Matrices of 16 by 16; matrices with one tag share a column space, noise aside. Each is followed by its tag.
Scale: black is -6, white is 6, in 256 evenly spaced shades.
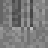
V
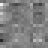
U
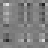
U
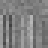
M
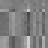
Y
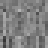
Y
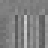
M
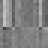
V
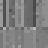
V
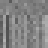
M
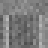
M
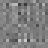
U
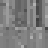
V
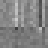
V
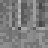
V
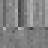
V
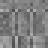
Y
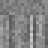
M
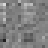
U
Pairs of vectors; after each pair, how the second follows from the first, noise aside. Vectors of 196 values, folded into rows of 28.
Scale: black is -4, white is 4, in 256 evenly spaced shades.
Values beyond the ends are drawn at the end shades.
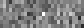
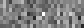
copied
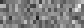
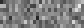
copied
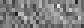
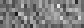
copied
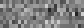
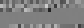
partly zeroed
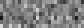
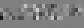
partly zeroed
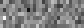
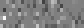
partly zeroed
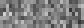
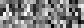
scaled up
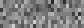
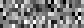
scaled up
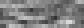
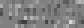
partly zeroed
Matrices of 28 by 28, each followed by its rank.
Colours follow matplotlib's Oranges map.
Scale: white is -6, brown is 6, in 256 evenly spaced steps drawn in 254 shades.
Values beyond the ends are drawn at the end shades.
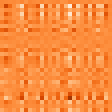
two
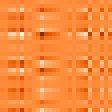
one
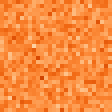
full rank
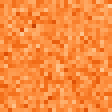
full rank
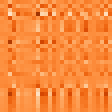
two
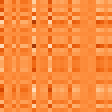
one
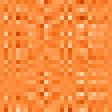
two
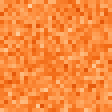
full rank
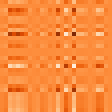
one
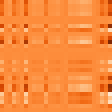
one
